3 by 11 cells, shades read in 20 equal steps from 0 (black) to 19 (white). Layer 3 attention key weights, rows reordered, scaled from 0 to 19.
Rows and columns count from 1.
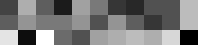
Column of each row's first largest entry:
11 11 3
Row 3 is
17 1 19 8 6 12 13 14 13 16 0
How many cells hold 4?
2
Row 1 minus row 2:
-2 2 -2 -7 1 3 -7 -4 2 0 0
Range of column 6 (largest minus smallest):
6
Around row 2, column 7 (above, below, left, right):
4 13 6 7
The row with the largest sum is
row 3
